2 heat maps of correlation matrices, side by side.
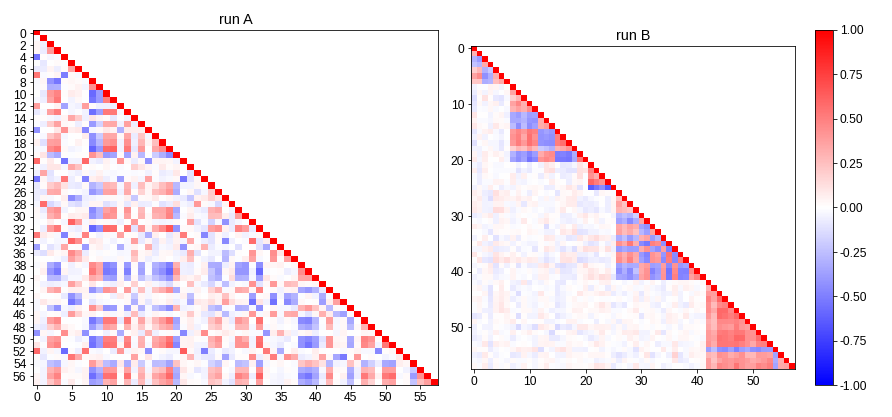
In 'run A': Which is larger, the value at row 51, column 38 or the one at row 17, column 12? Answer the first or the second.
the second
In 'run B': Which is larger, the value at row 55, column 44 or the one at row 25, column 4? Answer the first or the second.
the first
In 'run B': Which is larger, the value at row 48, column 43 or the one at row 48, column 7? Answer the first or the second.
the first
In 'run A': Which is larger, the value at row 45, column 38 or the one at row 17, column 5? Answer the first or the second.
the first
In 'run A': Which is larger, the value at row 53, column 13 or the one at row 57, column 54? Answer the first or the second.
the first
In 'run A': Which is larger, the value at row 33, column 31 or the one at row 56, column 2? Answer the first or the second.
the second
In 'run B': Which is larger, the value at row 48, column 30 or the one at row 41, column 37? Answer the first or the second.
the first
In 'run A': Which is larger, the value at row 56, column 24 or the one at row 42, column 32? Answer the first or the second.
the second
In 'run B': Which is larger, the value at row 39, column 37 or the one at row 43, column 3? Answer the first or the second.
the second
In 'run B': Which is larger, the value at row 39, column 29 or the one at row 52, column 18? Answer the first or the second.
the second
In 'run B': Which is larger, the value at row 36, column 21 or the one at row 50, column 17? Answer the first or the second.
the first
